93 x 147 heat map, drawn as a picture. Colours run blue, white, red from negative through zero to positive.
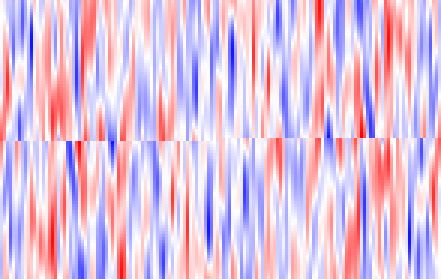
Grain: streaks running down. Symmetry: a half turn. Average level on the scale: 50%. Histogram: bell-shaped. Slope: none.
